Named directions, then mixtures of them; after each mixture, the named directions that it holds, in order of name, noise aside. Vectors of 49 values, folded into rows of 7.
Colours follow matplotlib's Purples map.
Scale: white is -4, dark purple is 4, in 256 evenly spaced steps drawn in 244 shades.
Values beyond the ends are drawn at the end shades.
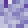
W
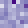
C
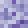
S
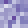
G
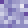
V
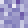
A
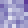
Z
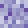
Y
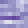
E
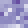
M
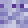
A, C, V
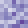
S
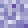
A, C, S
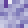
W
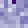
C, M, W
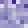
C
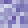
G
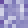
A, V, Z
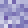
S, W, Y
